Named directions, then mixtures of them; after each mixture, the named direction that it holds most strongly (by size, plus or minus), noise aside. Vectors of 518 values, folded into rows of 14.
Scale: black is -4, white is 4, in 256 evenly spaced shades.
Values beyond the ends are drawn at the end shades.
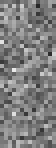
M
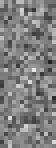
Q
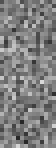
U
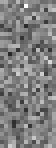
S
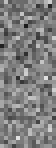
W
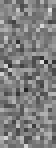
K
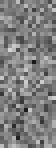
U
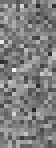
M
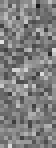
M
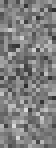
S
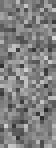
S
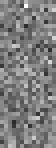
S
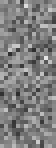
S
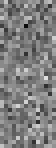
W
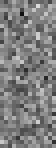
W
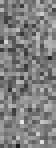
U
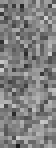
M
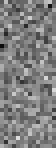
W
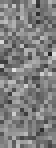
M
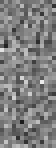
U
